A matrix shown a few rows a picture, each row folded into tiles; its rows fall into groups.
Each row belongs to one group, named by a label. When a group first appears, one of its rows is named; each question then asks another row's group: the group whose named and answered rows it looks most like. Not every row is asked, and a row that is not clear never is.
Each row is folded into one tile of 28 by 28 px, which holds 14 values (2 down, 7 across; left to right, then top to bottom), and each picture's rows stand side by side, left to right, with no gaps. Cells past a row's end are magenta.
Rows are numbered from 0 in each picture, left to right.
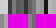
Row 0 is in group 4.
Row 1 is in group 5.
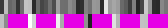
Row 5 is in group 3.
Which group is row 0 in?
3
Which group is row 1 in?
4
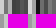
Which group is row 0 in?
4
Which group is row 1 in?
4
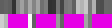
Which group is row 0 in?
3
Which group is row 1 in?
4
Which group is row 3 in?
4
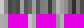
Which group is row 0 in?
4
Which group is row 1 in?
3
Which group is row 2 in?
4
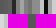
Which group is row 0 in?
3
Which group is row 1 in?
5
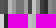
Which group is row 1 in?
3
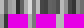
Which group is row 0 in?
5
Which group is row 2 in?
3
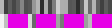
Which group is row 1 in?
3
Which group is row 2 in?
4
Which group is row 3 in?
4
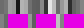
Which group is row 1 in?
5
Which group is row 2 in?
3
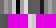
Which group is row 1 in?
3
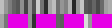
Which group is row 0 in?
4
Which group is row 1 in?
5
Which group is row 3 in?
3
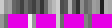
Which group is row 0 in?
4
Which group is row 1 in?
3
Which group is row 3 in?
5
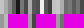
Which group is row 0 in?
4
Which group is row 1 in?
5
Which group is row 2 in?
4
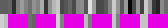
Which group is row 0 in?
3
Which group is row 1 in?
5
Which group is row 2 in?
4
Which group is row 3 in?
3
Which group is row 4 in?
4
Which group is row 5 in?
3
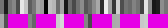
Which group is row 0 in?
5
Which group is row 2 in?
3
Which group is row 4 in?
3
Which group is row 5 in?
3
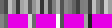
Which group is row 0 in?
5
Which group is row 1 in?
3
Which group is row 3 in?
5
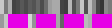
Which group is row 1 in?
3
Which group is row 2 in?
5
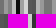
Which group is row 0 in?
5
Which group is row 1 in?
5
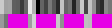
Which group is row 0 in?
4
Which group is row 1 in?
4
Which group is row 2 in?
3
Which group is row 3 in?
3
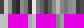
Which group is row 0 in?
3
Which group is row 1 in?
3
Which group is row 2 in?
4
